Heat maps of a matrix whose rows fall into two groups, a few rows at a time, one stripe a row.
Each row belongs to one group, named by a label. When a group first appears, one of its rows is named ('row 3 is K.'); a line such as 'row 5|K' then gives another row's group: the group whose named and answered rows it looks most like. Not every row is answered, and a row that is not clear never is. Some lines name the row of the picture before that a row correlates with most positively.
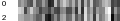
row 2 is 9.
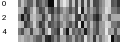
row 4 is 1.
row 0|9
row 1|9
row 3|9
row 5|9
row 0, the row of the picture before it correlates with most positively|0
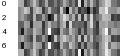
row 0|9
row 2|9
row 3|1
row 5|9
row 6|1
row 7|9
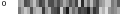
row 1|1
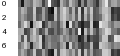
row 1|9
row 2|9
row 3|1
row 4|9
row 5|1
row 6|1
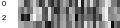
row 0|9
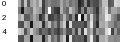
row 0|1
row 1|1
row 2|9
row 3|1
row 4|9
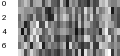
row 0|1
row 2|9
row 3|9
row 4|1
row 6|1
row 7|9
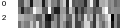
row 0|1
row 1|1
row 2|9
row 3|9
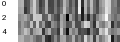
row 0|9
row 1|9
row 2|1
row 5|9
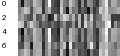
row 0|1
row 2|9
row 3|9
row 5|1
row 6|1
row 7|1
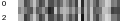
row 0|9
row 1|9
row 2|9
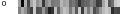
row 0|1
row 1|9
